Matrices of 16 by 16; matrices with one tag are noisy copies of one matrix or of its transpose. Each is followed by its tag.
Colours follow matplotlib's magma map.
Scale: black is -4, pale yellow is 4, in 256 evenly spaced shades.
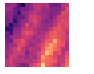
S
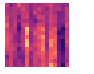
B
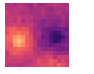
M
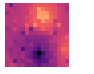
M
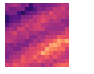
S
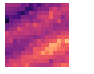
S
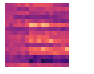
B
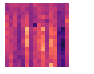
B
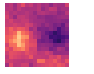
M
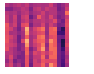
B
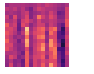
B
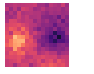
M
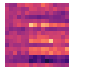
B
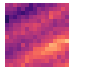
S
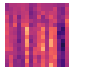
B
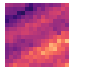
S
